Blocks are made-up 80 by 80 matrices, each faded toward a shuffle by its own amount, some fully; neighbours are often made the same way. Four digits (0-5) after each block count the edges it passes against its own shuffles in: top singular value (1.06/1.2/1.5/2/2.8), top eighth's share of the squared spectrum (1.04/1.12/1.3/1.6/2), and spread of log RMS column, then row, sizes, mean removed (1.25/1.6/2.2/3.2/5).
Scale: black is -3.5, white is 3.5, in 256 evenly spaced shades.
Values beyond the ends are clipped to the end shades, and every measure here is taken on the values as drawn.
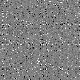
4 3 1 1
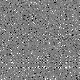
4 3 1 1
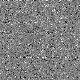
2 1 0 2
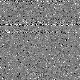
2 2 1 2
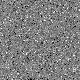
0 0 0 0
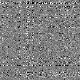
2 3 3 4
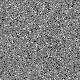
0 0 0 0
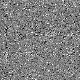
0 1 1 2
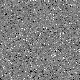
2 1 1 0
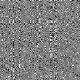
4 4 3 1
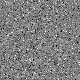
1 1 0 0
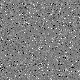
1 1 0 1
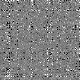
2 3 3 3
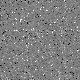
1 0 0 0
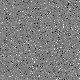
0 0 0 0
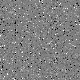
2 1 1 0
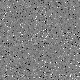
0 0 0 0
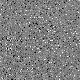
3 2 0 0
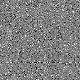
3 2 0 1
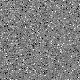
3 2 1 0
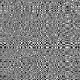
5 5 3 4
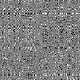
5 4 2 2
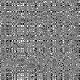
5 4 3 3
